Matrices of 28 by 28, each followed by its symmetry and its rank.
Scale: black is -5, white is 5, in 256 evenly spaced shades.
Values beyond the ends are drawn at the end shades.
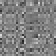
neither, rank three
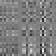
neither, rank two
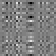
neither, rank two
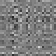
neither, rank three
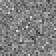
symmetric, full rank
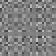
antisymmetric, rank two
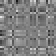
antisymmetric, rank two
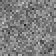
symmetric, full rank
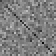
symmetric, full rank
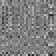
neither, rank three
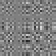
antisymmetric, rank two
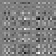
neither, rank two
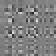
antisymmetric, rank two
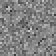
symmetric, full rank
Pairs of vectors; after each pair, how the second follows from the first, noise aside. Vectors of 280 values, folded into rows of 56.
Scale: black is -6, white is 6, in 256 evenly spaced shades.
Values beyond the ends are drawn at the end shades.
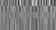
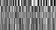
scaled up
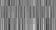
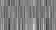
copied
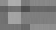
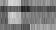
scaled up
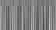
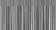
copied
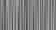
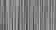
copied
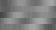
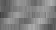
copied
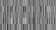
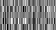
scaled up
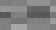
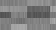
copied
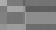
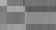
copied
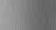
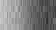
scaled up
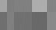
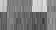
scaled up
